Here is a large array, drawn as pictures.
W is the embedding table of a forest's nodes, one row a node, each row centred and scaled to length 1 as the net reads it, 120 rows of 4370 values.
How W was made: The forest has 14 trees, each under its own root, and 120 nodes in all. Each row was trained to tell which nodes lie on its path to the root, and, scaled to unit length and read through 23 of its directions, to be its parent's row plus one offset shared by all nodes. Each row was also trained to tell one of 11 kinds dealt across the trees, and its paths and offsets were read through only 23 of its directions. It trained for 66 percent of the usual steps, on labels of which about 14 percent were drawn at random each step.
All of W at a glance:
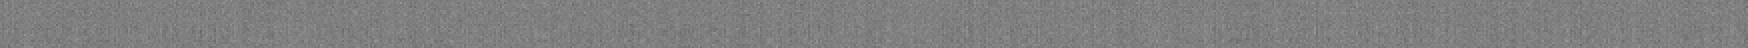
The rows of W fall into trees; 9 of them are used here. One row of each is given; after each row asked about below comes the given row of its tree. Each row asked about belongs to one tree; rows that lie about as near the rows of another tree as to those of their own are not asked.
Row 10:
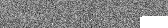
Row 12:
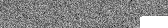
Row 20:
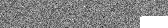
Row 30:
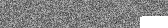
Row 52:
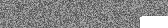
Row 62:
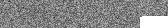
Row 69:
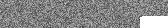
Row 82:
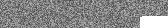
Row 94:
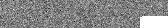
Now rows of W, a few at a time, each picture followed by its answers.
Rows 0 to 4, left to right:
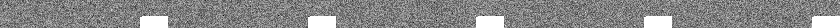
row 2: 20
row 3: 62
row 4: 30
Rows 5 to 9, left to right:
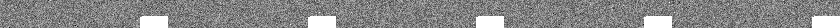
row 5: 12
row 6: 94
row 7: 94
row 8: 12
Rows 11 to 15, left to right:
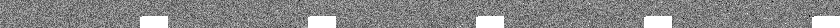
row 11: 52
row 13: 10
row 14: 94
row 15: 94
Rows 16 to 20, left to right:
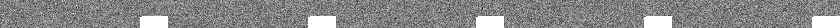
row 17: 10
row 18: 62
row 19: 62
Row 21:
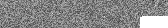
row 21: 10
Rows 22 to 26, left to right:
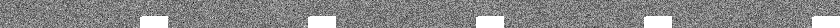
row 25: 69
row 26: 20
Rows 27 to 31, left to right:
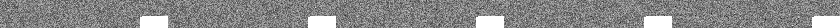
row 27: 82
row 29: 30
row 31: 10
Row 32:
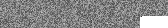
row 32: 82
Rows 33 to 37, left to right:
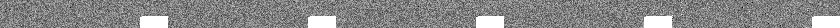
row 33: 20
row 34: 30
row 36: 82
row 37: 12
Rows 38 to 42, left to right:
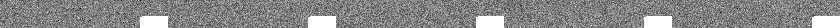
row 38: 94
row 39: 69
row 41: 12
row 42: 94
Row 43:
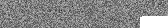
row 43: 10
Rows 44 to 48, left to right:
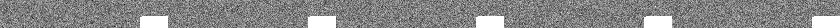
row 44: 20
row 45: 62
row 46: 20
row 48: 52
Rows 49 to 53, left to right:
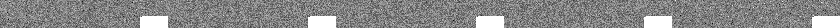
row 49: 10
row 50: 69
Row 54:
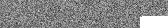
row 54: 10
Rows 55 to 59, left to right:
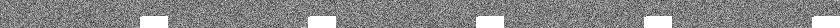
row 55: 20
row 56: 12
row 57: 10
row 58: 94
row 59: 30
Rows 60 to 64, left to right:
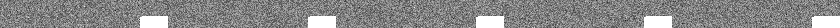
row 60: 20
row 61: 82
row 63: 12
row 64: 62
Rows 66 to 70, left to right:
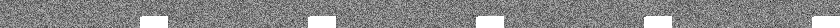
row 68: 10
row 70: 12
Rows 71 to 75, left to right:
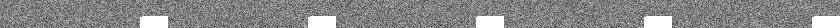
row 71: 69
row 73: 20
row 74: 12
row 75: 30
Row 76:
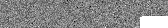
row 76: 12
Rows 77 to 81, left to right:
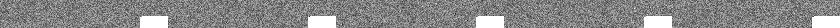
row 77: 12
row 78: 82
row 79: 12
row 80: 12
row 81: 94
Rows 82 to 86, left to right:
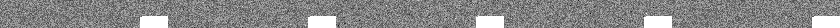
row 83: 94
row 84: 12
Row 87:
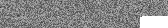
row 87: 10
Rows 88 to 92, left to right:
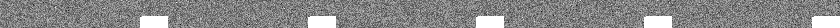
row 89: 62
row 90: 52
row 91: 20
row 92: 62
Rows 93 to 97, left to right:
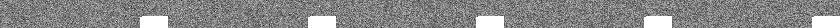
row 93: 94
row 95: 10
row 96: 94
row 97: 20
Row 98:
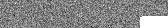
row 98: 62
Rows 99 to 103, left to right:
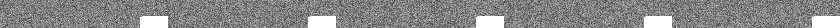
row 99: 62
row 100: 30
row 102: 20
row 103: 12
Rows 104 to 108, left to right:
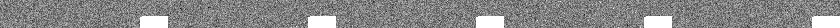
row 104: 20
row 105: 30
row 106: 94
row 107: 62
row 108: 20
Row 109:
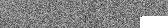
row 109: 10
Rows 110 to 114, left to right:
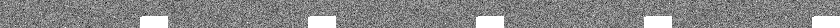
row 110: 94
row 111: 20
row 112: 94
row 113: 12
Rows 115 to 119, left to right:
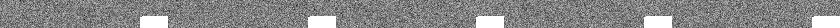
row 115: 94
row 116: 62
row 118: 20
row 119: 69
